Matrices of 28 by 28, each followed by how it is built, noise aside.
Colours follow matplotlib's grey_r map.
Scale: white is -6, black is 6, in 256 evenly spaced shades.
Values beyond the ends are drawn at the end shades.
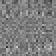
low rank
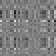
low rank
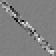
banded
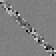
banded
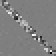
banded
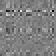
low rank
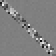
banded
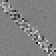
banded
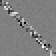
banded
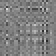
low rank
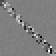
banded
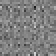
low rank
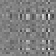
low rank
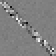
banded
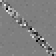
banded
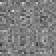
low rank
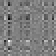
low rank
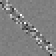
banded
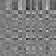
low rank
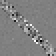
banded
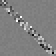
banded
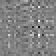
low rank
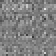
low rank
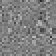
low rank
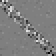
banded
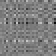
low rank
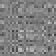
low rank
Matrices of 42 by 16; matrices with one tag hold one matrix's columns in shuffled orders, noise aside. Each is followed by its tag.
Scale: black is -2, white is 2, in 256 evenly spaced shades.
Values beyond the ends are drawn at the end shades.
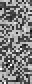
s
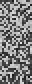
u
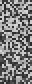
u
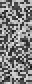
s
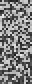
u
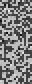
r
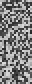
r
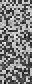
u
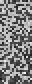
u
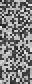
r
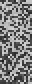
u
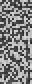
r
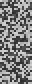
s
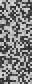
s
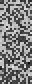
u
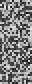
s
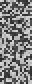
r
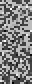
u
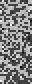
u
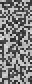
r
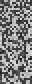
r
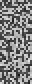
r
